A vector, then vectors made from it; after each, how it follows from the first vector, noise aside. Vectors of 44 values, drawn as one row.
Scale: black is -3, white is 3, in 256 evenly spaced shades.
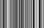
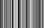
wrapped around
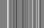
partly zeroed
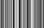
wrapped around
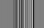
partly zeroed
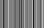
partly zeroed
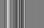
partly zeroed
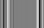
partly zeroed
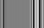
partly zeroed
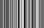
wrapped around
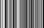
wrapped around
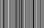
partly zeroed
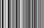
wrapped around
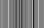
partly zeroed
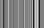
partly zeroed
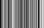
wrapped around
